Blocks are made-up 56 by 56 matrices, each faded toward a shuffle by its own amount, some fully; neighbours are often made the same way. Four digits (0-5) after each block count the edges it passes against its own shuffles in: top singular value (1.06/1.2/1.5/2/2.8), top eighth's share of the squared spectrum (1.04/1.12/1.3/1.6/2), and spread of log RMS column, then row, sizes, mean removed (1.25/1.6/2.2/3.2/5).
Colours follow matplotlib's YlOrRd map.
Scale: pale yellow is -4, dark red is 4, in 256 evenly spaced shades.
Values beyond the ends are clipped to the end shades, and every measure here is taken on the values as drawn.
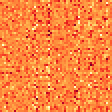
3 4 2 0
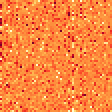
2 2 2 0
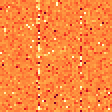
3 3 1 0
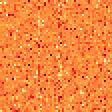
1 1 1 0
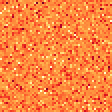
0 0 0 0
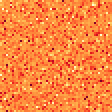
1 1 0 0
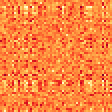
4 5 3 3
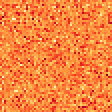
3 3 1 1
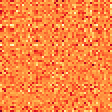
4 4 3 3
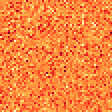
3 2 1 1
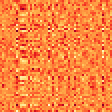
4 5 3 3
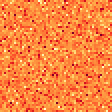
0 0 0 0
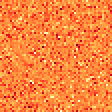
0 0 0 0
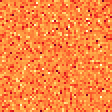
1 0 0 0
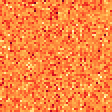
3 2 1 0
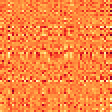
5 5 3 3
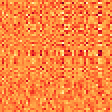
5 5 3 3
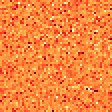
2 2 0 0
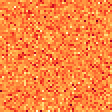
2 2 0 0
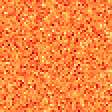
0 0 0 0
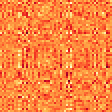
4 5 3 3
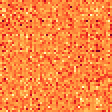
4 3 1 1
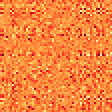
4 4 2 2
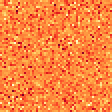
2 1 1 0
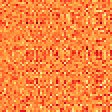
4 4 3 2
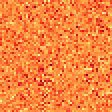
3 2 1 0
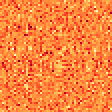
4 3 2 2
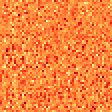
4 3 1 1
